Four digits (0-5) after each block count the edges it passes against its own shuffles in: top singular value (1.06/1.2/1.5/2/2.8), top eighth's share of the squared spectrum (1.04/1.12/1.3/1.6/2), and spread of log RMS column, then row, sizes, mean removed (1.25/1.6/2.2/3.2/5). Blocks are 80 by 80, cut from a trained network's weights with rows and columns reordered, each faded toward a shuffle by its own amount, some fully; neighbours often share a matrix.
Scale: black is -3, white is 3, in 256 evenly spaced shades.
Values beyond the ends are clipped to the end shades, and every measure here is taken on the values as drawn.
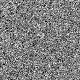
1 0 0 0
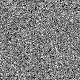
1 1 0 0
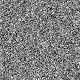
0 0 0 0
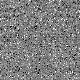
1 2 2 0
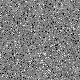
0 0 0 0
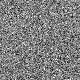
0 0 0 0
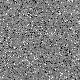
0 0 0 0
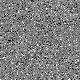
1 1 0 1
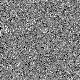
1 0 0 0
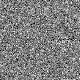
1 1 0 0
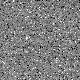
0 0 0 0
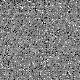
1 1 1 0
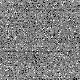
2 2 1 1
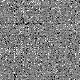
2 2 2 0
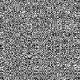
4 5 2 2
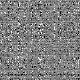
3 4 3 2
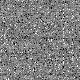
1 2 1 0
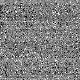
2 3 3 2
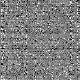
3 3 3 1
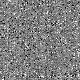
1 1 0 1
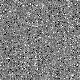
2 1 0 1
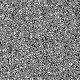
1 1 0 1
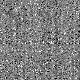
2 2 0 2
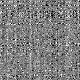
3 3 0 3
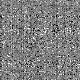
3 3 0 3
